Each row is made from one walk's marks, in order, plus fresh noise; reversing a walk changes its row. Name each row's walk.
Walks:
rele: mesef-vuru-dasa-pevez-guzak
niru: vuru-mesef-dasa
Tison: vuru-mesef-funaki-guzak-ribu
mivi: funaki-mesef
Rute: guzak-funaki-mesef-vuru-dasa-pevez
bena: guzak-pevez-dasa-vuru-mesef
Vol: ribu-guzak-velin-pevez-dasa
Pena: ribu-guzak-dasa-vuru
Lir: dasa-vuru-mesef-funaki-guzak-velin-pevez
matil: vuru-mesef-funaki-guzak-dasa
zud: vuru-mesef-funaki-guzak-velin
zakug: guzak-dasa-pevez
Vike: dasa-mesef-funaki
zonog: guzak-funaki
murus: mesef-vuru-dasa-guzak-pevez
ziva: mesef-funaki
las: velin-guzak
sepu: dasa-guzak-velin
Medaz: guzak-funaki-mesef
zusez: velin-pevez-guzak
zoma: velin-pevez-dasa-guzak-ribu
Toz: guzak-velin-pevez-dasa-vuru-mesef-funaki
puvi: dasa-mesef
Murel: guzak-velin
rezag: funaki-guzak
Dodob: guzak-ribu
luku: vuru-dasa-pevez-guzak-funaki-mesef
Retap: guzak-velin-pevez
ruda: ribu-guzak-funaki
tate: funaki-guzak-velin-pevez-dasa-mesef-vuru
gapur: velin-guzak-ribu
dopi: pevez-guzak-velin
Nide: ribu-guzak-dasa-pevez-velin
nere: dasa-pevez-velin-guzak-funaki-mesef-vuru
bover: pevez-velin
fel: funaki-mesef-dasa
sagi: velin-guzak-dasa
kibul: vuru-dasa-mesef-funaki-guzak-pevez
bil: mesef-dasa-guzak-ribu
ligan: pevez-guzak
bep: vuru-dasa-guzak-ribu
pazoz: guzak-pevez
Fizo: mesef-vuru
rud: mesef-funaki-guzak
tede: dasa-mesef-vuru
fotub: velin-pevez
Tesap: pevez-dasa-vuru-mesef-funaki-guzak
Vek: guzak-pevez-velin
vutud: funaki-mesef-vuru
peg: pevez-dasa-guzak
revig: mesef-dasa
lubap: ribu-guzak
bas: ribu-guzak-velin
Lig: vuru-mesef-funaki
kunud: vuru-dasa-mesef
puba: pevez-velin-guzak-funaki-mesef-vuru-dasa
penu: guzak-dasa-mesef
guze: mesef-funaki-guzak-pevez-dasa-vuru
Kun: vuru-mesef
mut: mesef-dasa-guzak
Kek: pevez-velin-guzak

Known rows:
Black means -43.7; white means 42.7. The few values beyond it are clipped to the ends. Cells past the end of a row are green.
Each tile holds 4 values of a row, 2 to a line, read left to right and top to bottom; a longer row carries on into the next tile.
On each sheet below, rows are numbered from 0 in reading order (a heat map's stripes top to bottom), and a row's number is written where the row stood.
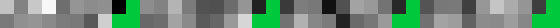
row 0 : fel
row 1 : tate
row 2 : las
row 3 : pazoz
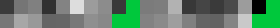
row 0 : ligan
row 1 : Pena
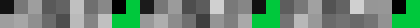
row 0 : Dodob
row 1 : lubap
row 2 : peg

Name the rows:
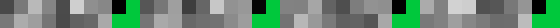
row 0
mut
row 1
rele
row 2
sagi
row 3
niru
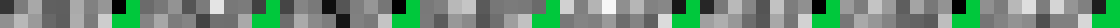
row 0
zoma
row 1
rezag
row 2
bas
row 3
Kun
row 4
Vike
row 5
bil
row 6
matil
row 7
luku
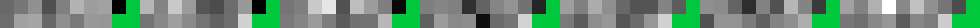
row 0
murus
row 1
puba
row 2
penu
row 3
zud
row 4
vutud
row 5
bover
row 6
mivi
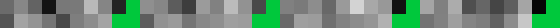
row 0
Vek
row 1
fotub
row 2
kibul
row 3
guze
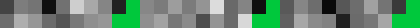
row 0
zusez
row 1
ruda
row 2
Murel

